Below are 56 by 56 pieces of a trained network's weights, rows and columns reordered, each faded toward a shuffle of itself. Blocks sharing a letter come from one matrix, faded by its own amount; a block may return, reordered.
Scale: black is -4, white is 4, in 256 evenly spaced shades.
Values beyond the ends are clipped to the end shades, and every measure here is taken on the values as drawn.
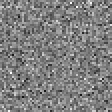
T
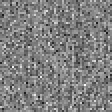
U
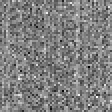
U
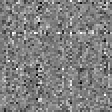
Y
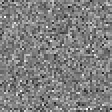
T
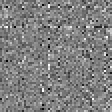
Y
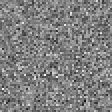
T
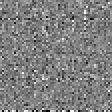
Y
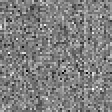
U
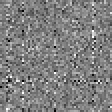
Y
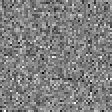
T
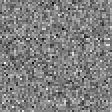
T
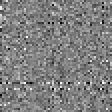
Y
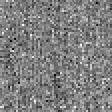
U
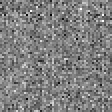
U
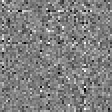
Y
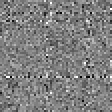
Y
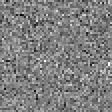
T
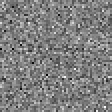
T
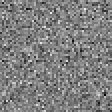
T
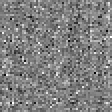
U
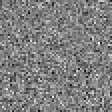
T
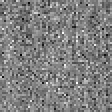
U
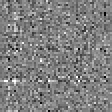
Y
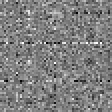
Y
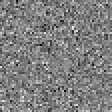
T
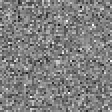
T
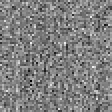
U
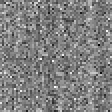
U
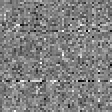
Y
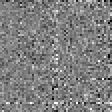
Y
